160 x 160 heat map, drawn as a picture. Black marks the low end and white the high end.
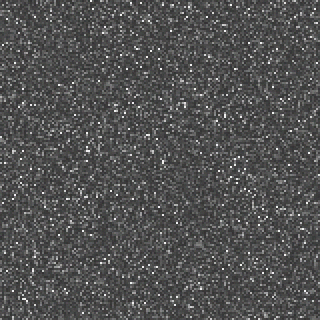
Neither half mirrors the other. The values are skewed, with a long tail toward high values. Fine speckle covers the field. There is no seam. On average the colour sits 30% of the way up the scale. No overall slope runs across the table.
